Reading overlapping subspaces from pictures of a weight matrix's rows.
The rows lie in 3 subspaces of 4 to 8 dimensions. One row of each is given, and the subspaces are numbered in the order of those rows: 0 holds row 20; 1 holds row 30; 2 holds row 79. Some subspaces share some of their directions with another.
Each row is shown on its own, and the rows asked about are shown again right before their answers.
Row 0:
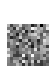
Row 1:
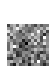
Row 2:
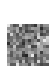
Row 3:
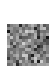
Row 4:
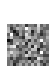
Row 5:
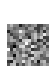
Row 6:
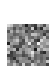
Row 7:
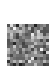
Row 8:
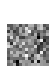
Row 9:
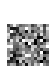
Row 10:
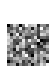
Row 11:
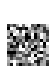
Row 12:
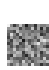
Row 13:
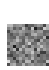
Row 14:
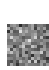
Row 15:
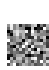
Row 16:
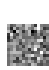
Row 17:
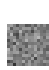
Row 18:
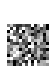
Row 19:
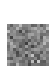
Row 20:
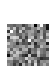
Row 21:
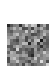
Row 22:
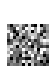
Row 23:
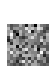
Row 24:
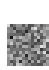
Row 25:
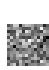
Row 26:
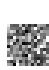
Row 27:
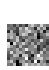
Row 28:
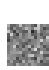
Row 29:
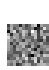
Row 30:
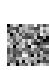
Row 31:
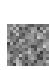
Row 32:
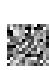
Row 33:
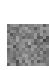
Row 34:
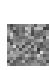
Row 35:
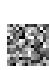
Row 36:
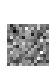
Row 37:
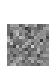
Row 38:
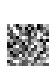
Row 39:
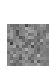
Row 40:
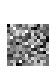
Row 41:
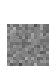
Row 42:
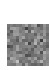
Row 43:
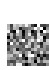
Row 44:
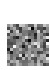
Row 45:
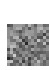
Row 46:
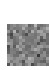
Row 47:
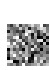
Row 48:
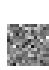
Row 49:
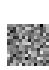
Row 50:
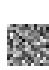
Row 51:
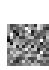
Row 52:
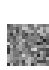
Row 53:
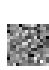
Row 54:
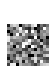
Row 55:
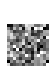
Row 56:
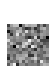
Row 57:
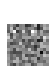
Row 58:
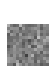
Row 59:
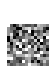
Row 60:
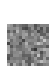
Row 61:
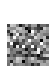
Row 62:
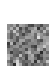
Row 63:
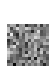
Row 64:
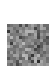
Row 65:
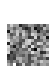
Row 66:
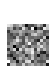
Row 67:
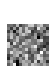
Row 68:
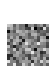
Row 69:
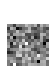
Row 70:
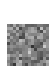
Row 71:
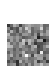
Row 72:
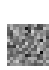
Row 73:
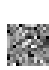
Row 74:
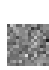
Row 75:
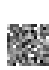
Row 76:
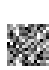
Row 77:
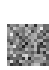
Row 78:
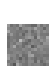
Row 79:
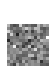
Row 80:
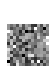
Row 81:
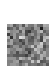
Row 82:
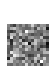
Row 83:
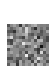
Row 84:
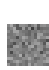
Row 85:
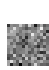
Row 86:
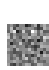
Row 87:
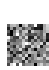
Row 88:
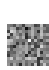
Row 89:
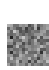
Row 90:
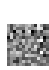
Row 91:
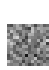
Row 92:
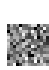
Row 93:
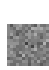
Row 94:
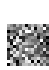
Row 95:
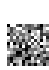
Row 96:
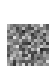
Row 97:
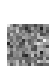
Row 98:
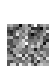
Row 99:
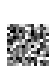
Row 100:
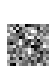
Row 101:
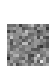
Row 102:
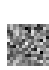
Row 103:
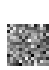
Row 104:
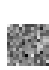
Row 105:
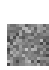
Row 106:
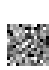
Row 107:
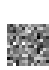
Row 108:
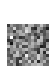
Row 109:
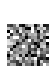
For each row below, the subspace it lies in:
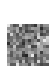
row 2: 1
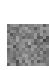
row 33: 1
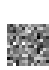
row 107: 0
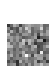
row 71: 1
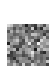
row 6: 1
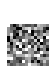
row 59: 0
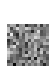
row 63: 0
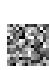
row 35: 2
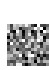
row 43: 2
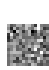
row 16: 2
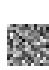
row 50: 1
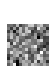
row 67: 2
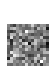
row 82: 1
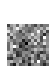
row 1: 0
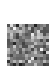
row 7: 0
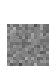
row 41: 0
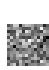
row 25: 2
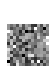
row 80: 1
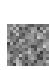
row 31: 2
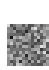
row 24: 0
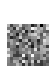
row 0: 0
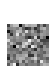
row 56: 2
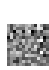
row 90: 2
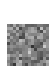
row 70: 2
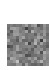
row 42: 1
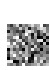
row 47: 0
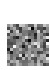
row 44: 0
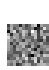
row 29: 2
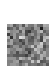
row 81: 2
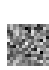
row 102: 1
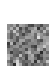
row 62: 2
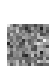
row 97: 1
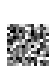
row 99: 0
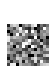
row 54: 0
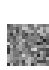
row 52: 1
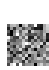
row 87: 0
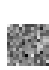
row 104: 1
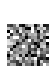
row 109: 0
